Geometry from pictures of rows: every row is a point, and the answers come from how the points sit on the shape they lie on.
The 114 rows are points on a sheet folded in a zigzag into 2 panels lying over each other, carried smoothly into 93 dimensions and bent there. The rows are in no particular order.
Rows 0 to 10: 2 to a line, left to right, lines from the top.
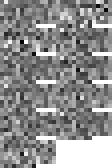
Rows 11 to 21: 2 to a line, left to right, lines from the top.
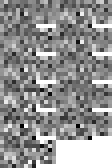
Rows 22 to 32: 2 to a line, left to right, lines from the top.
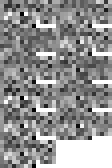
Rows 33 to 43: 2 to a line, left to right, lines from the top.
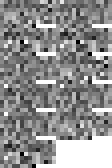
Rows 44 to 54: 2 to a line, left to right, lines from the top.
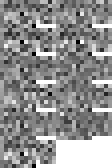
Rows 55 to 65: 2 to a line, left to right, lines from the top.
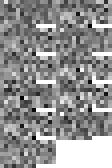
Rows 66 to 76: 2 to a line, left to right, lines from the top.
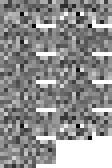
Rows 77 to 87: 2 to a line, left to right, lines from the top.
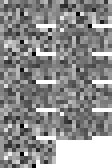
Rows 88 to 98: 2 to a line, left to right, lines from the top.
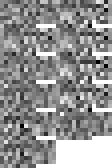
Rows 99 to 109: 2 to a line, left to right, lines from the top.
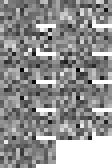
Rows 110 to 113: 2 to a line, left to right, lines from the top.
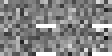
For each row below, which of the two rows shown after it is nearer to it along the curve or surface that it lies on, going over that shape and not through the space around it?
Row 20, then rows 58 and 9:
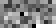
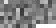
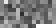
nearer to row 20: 9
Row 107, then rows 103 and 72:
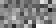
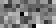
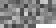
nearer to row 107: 103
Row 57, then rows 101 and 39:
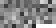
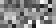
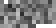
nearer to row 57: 101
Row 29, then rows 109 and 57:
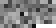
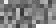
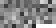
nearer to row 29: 57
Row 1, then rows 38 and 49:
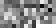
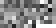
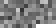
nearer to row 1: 38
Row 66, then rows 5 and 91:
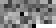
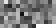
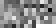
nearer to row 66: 5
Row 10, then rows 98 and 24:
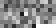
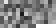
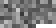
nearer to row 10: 98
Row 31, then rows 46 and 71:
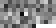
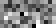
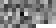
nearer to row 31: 71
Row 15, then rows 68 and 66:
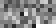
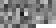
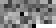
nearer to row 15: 68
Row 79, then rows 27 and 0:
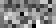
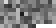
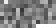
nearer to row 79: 27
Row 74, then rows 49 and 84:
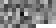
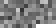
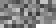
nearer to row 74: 49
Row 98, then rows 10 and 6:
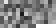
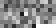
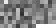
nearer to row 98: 6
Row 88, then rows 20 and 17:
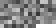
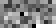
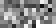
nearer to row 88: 17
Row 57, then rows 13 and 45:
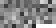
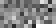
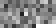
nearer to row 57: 13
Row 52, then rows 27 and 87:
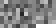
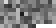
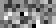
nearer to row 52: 87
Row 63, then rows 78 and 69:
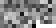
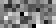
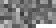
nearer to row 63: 78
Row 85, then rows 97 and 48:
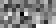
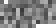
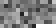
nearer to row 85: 97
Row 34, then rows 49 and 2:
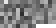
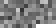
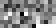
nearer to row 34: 49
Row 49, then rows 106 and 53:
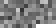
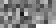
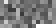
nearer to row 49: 106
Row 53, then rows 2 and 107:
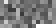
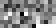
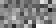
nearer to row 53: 107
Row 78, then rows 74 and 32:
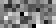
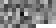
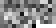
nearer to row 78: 32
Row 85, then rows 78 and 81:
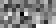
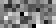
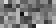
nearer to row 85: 78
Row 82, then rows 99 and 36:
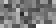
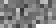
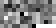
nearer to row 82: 36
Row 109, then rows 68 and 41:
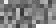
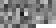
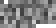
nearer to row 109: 41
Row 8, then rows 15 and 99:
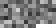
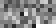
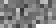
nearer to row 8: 15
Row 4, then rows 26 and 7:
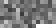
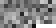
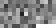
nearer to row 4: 26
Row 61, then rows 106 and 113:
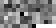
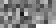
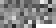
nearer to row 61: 113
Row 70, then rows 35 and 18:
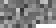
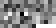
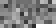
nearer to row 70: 35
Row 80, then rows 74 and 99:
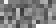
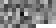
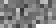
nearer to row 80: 99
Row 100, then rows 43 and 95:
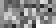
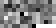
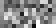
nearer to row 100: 95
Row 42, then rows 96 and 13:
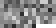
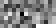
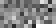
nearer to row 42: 96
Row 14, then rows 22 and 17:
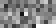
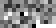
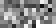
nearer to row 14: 22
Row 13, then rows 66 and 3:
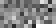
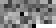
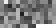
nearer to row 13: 66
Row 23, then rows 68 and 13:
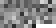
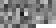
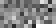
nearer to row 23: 13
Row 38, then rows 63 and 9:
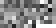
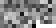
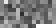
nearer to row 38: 63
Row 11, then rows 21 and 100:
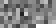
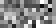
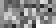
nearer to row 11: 100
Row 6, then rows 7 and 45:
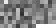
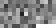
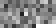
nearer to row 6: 7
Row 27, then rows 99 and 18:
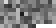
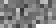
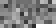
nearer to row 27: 18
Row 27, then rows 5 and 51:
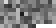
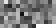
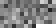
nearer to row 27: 5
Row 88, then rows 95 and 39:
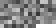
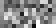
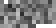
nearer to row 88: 95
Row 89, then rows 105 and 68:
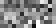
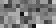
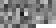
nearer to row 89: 105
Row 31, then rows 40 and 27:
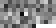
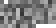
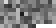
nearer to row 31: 40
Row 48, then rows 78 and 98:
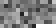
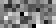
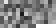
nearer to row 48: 78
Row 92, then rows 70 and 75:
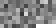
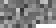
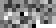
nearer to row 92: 70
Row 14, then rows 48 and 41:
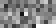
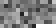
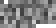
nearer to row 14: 41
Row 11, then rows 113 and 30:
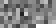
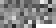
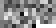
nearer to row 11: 30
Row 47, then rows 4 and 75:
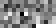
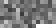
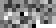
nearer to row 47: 75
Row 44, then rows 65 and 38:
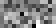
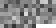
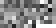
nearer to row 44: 38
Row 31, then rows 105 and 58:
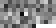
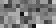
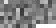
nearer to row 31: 58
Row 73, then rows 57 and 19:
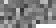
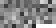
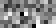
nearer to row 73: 19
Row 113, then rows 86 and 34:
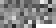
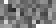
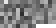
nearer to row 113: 86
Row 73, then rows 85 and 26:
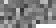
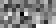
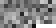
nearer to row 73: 85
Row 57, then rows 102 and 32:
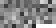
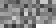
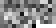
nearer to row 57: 32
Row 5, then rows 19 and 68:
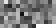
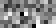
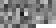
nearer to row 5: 19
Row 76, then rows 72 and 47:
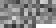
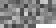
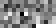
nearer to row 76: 72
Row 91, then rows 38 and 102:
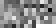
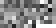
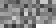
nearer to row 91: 102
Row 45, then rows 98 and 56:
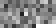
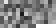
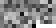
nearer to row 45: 98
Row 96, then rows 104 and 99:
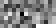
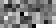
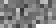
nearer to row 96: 99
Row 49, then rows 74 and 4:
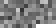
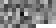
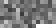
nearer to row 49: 74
